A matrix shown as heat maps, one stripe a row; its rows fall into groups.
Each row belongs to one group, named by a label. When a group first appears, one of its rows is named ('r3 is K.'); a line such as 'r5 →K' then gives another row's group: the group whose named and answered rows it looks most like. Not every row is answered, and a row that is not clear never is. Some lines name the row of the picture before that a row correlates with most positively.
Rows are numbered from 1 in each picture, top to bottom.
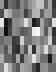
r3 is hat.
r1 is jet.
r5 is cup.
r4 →jet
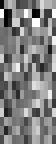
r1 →cup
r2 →hat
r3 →jet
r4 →cup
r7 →hat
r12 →jet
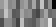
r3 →cup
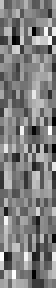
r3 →cup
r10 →jet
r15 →cup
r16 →cup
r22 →cup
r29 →hat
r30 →hat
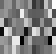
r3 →hat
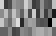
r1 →hat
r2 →jet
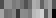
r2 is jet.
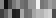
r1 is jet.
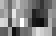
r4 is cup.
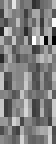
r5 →jet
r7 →cup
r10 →hat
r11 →cup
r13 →hat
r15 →cup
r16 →cup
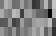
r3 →cup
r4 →jet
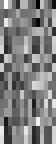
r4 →jet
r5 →hat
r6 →hat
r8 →hat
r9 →cup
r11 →cup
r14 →jet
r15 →hat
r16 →hat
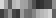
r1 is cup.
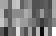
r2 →hat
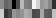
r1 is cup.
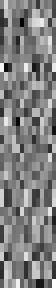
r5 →cup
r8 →hat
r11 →hat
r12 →cup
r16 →cup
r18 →cup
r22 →hat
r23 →hat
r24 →cup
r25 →jet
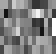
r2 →jet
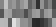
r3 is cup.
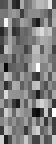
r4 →cup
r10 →jet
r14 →jet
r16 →hat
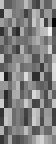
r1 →hat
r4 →cup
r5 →jet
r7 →hat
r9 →hat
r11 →jet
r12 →hat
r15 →hat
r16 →cup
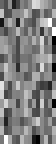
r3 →cup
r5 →jet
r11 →hat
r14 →jet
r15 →hat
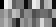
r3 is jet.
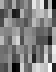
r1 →jet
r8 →cup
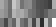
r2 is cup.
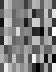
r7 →jet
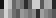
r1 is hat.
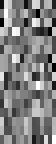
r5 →jet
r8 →jet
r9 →hat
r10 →jet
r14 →hat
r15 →hat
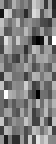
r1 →jet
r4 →hat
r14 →hat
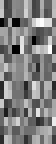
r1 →hat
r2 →hat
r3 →cup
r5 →cup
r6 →cup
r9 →hat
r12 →hat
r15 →cup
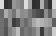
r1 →hat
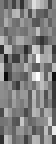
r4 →jet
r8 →hat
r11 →jet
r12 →jet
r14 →cup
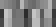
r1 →cup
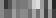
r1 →jet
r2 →jet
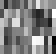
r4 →hat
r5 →jet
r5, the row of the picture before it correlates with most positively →1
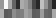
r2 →hat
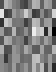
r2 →hat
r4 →jet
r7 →jet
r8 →jet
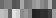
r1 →cup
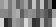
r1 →jet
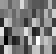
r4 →hat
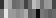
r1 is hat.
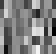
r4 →jet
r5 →hat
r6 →jet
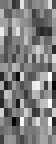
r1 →cup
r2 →hat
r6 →jet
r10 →jet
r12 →cup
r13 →hat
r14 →cup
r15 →cup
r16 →cup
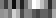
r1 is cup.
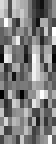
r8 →jet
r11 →cup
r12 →jet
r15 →hat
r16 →cup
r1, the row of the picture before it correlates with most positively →2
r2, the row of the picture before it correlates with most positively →2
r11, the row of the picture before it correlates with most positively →1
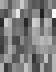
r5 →cup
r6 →cup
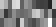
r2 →jet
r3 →cup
